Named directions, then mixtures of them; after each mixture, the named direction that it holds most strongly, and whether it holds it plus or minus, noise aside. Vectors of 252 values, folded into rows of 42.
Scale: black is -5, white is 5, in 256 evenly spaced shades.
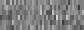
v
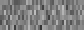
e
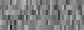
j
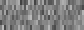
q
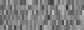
e, plus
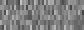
q, minus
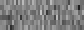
v, plus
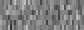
j, plus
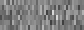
v, plus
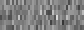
v, plus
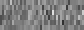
v, plus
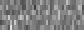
j, minus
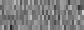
q, plus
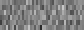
e, plus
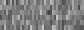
v, plus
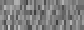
e, minus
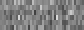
v, plus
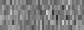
v, minus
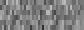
q, plus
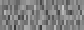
e, plus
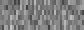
q, minus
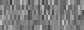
q, minus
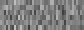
e, minus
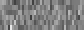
j, minus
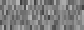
q, plus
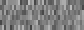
q, plus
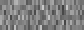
e, minus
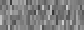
e, minus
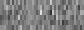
v, plus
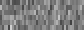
j, minus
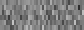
v, plus
